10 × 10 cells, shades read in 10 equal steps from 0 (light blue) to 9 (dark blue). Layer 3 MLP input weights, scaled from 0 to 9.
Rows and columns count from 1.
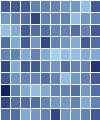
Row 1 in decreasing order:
6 6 6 6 4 4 4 3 3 1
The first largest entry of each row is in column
1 4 3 5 1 10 1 1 1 6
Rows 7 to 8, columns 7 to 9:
1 3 4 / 4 5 3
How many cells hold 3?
15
